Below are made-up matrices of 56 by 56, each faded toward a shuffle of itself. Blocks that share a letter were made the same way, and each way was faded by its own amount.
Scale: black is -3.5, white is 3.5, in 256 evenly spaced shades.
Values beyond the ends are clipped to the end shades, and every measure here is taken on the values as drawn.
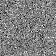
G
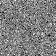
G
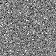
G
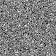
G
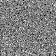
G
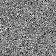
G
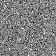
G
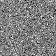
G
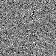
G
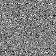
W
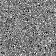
G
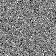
G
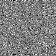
W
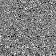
W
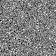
G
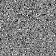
W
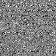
W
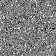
W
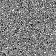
G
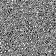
G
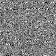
W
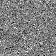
G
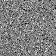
G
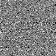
W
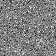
G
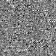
W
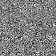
W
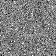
G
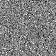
G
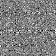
W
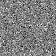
G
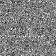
W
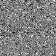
W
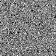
W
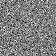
G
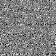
W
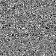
W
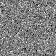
G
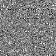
W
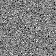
G
